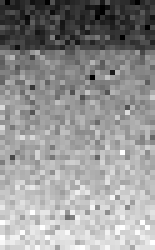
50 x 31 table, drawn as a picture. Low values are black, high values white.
A horizontal seam about 20% of the way down splits the table, and the bottom part is higher. No regular stripes run through it. The field climbs toward the bottom. On average the colour sits 60% of the way up the scale.
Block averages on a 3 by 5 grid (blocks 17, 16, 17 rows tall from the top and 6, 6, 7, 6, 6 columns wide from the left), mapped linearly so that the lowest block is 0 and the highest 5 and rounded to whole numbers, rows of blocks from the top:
00000 / 33333 / 55555
